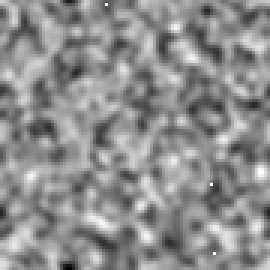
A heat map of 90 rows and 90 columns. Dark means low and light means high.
Three lone cells stand out, each far higher than its neighbours. The field is mottled with small blotches. The halves do not mirror each other. The values follow a bell shape. There are no regular stripes.
